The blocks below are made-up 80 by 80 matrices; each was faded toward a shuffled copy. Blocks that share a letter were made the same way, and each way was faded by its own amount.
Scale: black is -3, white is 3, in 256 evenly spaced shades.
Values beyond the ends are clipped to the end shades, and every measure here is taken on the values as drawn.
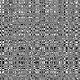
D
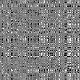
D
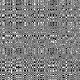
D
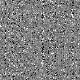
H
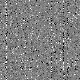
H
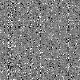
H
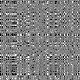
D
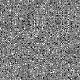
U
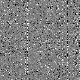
H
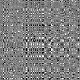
D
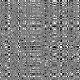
D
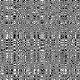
D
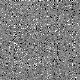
H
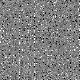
H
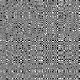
D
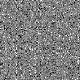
U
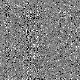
H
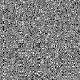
U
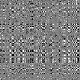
D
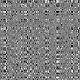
D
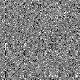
U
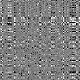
D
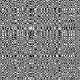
D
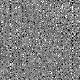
U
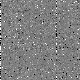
H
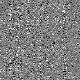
H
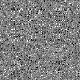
U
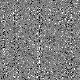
H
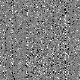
H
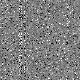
H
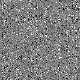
H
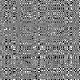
D
